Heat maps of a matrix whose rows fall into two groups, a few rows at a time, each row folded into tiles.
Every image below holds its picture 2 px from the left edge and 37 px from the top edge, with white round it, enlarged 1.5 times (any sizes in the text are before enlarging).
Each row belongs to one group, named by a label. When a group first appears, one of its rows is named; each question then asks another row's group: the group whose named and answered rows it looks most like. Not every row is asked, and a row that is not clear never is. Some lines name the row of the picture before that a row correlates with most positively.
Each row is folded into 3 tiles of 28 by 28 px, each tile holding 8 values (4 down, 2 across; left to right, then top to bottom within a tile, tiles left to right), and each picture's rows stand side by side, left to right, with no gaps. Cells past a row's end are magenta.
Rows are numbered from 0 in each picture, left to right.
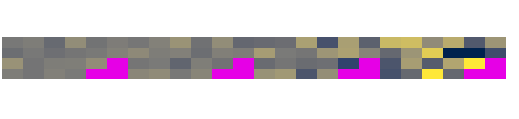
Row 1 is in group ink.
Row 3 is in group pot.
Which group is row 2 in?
ink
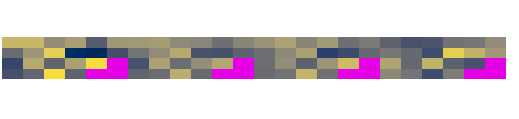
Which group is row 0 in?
pot
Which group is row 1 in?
pot
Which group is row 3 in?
ink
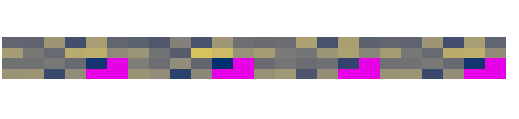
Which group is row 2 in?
ink
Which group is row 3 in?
ink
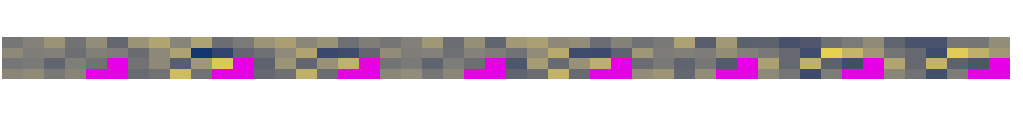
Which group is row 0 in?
ink
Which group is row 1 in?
pot
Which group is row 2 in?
pot
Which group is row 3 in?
ink
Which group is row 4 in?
pot
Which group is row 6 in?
ink
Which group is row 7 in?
ink
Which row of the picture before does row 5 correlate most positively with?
2
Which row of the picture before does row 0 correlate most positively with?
2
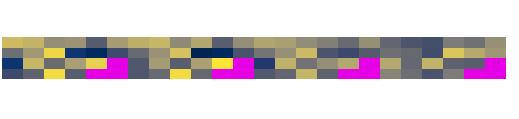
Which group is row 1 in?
pot
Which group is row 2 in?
pot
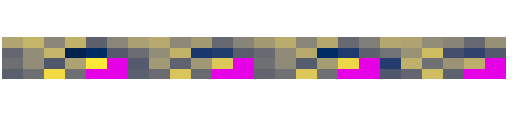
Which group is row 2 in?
pot
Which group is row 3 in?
pot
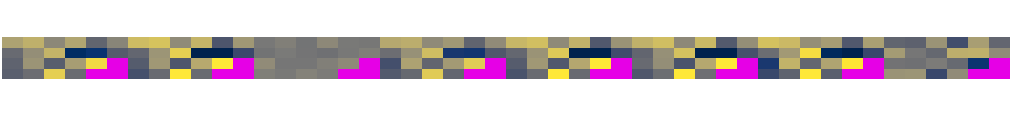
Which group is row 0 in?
pot
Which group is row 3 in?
pot
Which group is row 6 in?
pot
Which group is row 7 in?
ink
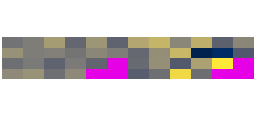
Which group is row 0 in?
ink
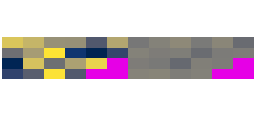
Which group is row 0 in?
pot
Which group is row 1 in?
ink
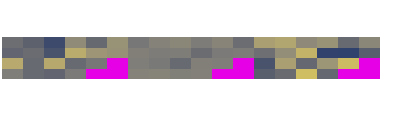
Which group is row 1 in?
ink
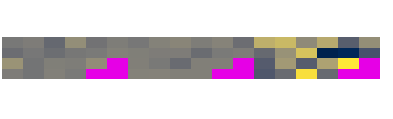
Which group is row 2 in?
pot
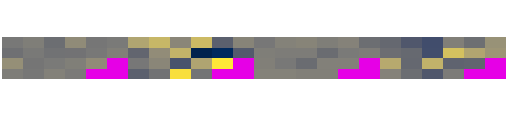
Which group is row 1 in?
pot
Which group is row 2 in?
ink
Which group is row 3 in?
ink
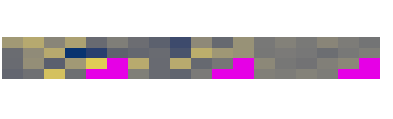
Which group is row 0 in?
pot
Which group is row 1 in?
ink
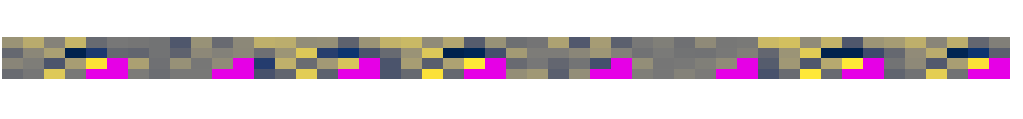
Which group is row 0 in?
pot
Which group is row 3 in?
pot
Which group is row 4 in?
ink
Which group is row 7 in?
pot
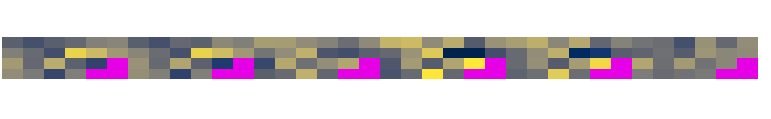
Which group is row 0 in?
ink
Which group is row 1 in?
ink
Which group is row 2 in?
pot
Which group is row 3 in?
pot
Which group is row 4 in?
pot
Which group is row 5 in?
ink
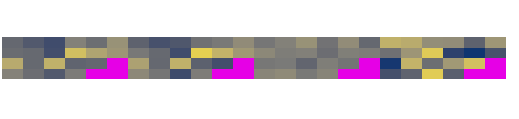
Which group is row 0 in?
ink
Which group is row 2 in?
ink
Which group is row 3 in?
pot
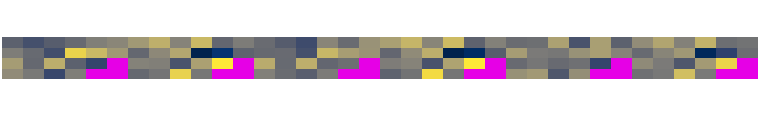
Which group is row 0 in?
ink
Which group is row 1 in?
pot
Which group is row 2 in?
ink
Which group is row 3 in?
pot
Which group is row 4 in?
ink
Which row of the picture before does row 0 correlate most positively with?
1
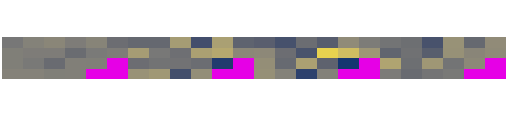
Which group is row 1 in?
ink
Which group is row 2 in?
ink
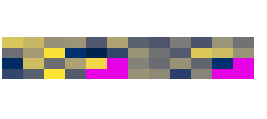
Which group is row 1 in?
ink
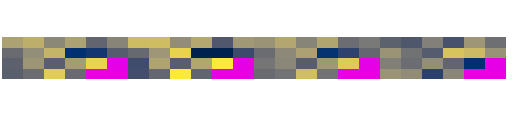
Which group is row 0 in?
pot
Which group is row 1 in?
pot
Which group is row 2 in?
pot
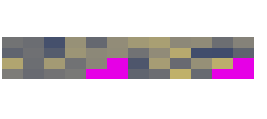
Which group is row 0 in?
ink
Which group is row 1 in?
pot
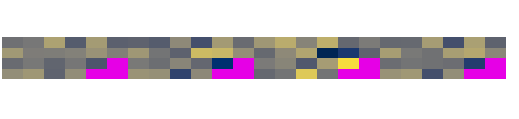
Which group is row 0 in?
ink
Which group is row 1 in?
ink
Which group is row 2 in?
pot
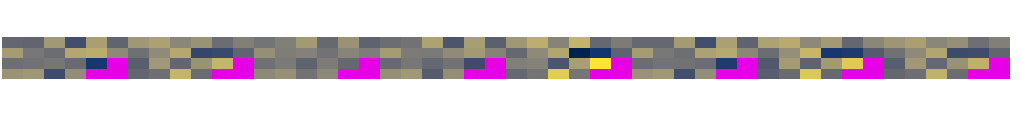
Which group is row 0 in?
ink
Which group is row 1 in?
pot
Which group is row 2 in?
ink
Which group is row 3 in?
ink
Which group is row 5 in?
ink
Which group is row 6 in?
pot
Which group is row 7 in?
pot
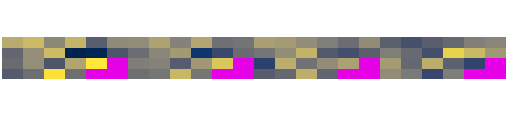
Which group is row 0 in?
pot
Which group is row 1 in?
pot
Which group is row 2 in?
pot
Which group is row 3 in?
ink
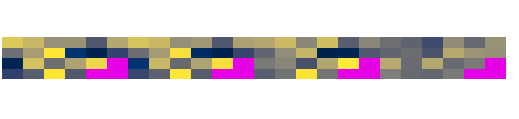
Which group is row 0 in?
pot
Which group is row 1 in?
pot
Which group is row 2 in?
pot
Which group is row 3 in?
ink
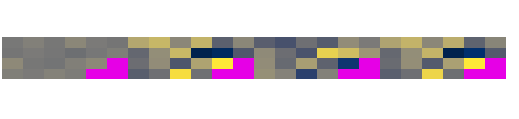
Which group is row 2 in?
ink
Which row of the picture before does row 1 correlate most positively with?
2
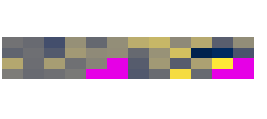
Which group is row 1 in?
pot
